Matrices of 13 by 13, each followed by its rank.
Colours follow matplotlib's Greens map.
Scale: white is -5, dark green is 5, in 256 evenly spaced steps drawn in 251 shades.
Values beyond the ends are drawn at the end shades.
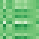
one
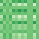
one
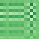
one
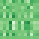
two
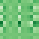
one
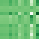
one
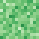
full rank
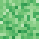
full rank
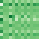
two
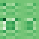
one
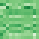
two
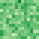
full rank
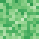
full rank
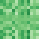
two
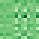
two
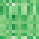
two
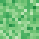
full rank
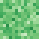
full rank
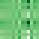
one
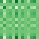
one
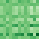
two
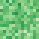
full rank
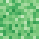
full rank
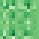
two
